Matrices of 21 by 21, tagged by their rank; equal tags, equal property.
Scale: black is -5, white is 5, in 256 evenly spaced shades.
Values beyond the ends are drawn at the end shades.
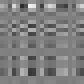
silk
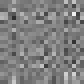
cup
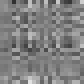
cup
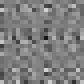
cup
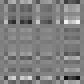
silk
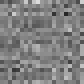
cup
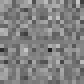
cup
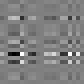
silk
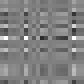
silk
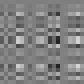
silk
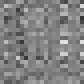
cup
